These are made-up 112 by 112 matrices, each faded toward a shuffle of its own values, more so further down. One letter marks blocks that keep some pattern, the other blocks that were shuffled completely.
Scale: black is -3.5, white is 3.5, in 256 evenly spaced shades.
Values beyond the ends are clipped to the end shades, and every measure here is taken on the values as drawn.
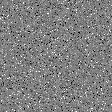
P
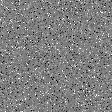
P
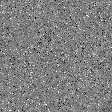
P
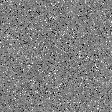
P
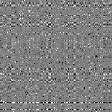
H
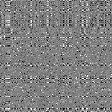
H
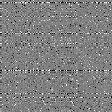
H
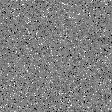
P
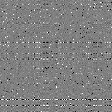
H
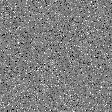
P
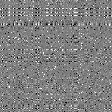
H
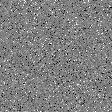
P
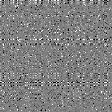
H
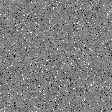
P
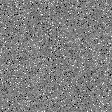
P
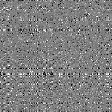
H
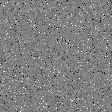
P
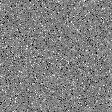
P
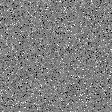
P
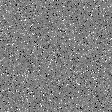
P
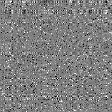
H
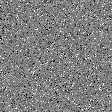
P
